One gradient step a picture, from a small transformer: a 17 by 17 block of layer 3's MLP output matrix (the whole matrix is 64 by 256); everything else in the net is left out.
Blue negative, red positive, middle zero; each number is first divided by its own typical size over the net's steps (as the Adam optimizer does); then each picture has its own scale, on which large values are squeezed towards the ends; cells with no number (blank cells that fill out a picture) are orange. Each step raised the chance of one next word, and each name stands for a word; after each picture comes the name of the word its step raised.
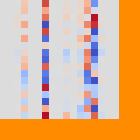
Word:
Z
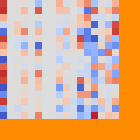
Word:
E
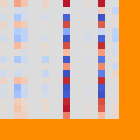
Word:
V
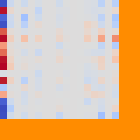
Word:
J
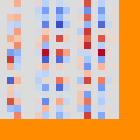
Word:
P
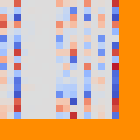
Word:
V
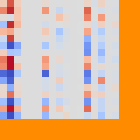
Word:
Z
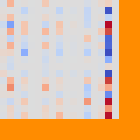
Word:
P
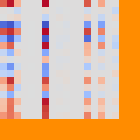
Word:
P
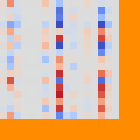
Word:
P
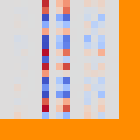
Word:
V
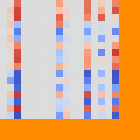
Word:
Z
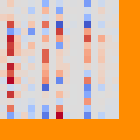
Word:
P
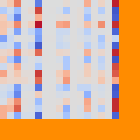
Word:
V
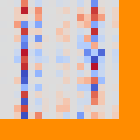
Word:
Z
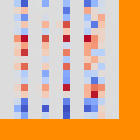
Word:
J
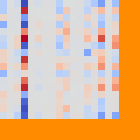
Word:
J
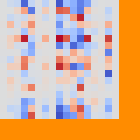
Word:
J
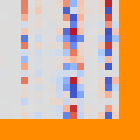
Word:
E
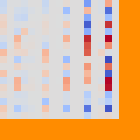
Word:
J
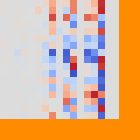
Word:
Z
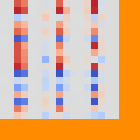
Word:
Z
